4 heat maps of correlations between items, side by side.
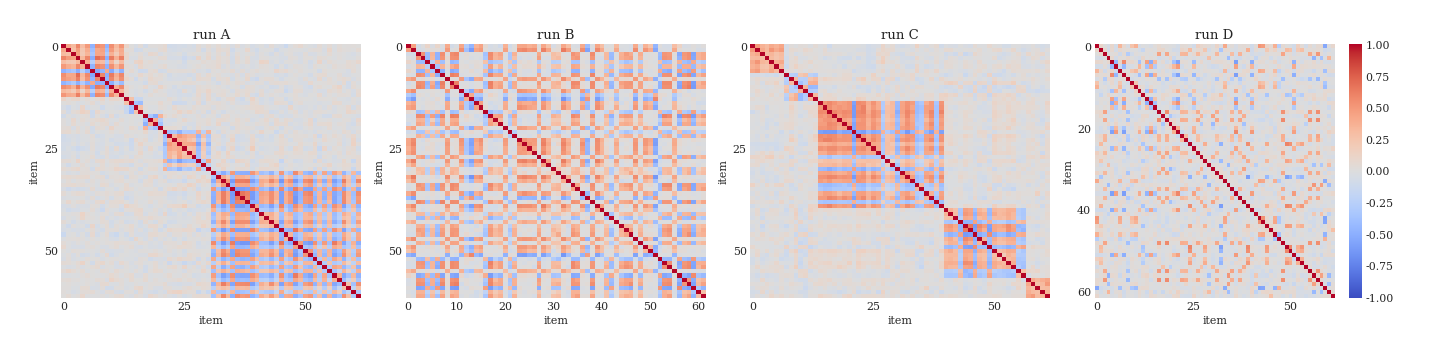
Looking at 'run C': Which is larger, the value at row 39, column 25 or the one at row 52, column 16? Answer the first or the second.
the first
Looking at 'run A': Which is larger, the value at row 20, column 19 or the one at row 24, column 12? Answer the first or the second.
the second
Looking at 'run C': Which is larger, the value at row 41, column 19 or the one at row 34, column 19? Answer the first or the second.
the first
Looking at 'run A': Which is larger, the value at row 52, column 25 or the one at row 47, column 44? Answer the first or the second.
the second
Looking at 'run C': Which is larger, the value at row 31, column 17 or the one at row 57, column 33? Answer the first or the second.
the first
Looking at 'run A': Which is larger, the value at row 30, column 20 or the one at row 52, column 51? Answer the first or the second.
the first
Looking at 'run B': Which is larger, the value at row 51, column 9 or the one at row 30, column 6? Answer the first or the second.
the first
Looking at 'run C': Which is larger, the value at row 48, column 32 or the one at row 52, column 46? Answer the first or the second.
the first
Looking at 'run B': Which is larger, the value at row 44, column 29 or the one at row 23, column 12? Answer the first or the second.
the first
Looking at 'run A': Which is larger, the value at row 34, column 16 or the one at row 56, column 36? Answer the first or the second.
the first
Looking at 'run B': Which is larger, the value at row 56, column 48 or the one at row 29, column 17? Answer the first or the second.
the second
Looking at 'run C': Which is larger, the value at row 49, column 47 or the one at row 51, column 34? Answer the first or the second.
the second
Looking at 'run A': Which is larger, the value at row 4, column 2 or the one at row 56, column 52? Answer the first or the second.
the second
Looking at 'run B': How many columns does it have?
62
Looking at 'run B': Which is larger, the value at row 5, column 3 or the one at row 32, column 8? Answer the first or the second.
the second
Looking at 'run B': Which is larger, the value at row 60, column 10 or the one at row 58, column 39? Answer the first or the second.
the first
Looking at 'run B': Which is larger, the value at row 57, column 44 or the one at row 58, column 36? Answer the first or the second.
the first
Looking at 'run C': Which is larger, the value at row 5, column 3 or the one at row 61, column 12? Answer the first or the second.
the first
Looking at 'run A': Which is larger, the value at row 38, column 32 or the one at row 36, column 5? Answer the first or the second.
the first
